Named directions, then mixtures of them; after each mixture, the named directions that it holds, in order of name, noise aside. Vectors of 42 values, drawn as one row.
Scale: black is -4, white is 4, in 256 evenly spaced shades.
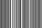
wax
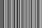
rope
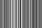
rope, wax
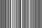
wax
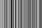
rope, wax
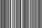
wax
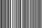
wax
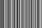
rope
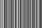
rope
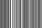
wax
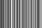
rope, wax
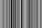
wax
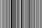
wax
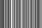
rope, wax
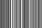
wax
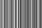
rope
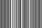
wax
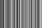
rope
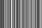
rope, wax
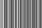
rope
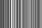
rope, wax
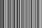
rope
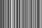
rope, wax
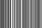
rope, wax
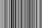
rope, wax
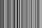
rope
